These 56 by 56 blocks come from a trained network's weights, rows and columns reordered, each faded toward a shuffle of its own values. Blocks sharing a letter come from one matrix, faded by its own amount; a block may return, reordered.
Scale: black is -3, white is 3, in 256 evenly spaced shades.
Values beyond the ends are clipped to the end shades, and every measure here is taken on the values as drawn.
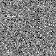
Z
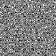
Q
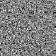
Z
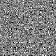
Z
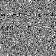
Z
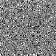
Z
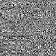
Q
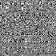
Q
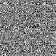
Q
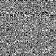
Q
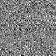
Q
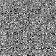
Q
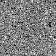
Z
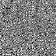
Z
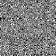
Z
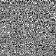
Q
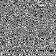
Q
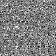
Q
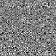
Q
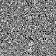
Z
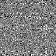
Z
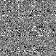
Z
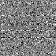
Q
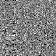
Z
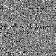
Z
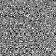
Q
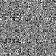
Q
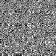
Q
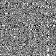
Z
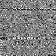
Q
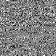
Q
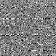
Q
